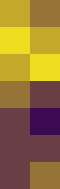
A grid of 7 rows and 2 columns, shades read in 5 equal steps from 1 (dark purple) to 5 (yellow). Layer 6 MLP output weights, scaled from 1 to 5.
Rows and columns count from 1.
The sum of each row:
7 9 9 5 3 4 5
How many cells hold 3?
3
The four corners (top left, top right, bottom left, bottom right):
4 3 2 3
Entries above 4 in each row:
0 1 1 0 0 0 0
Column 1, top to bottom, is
4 5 4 3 2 2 2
